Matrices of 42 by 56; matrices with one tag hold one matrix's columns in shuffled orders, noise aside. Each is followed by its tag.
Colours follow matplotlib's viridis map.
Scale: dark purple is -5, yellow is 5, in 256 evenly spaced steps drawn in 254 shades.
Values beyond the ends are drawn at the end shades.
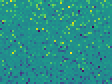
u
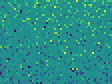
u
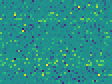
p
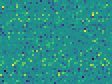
p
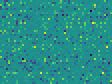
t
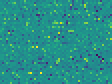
t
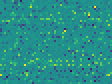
p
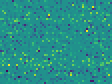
p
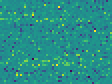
p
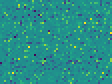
t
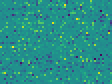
t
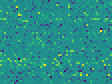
p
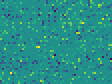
t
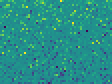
u
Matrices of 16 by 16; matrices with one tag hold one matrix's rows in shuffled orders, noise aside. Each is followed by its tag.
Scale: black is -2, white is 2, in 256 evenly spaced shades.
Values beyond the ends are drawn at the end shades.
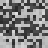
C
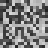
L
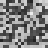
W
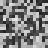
W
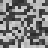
W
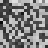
L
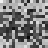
C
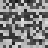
C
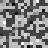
W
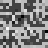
C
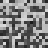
C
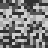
C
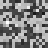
C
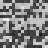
C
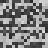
C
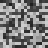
W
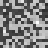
L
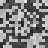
W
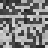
C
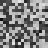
L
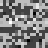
C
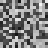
L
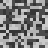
W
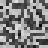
W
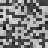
W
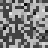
L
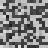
W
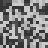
L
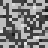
W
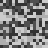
C
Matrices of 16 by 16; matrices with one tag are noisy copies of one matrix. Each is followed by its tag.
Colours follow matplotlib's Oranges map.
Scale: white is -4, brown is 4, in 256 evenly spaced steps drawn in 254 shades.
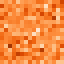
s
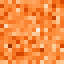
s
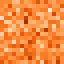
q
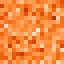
s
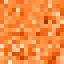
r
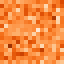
s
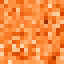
r
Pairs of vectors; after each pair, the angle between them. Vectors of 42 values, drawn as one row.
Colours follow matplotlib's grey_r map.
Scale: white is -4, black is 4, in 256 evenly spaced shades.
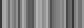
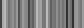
nearly parallel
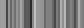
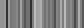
nearly parallel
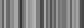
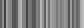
nearly opposite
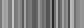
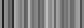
partly opposed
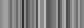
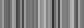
partly aligned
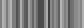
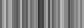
nearly parallel
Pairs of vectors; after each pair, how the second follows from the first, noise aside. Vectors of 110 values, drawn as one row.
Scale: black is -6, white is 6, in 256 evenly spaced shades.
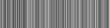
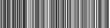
scaled up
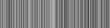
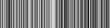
scaled up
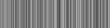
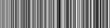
scaled up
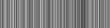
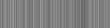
shrunk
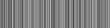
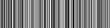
scaled up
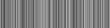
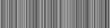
reversed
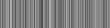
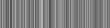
negated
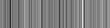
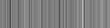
shrunk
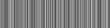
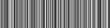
scaled up
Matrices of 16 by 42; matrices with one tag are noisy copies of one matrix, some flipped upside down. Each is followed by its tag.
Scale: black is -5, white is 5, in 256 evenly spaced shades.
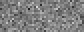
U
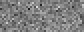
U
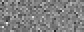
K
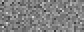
K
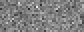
U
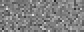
K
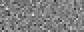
K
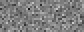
U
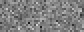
U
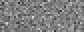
K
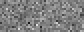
U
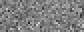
U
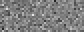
K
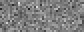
U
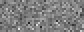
U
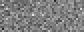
K
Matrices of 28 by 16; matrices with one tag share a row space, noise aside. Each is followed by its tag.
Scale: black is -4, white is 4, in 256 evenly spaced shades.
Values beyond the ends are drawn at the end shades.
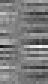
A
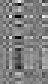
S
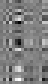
S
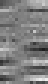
A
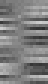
A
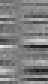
A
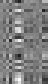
S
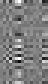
S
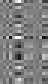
S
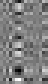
S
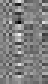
S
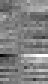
A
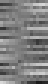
A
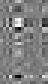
S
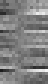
A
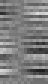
A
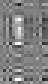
S
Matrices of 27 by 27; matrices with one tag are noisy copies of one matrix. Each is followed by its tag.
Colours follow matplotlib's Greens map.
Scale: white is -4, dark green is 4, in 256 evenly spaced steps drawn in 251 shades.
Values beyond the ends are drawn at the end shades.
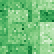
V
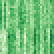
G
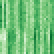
G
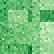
V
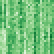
G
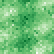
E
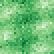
E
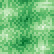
E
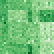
V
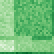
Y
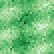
E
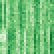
G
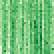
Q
